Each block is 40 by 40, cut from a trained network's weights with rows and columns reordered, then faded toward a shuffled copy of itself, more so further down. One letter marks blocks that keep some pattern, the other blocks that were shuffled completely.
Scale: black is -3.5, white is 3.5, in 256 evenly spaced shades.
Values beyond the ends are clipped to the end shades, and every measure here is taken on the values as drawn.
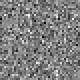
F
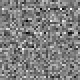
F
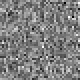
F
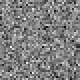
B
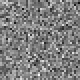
F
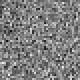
F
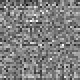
F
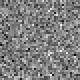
B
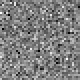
B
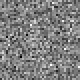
B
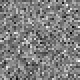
B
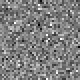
B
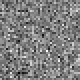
F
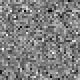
F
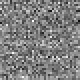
F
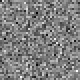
B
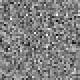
F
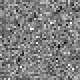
B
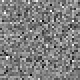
F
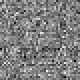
F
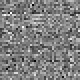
F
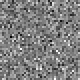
B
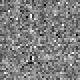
F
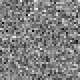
B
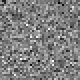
F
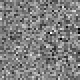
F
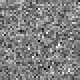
B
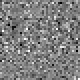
F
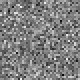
B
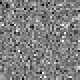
F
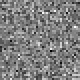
F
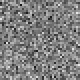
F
